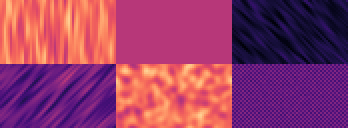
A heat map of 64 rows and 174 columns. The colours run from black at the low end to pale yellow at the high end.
It is made of 2 by 3 panels. Panel 1,1: high, streaked downward. Panel 1,2: middling, flat. Panel 1,3: very low, slanting down to the right, faint in contrast. Panel 2,1: low, slanting up to the right. Panel 2,2: high, blotchy. Panel 2,3: low, checkered.
